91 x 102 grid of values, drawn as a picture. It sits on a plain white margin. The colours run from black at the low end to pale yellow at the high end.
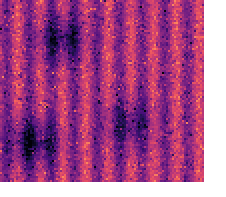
Stripes: upright, repeating 9 times. Seam: none. Odd rows or columns: none. Ninth with the lowest average: bottom left. Dips: three. Average level on the scale: 40%.
